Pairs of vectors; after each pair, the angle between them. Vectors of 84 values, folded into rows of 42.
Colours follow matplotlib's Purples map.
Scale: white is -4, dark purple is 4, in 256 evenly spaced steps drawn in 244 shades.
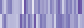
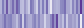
orthogonal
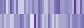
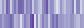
nearly opposite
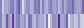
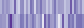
partly opposed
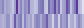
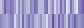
nearly opposite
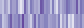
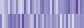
nearly parallel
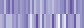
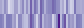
nearly opposite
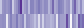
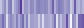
nearly parallel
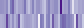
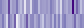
partly opposed
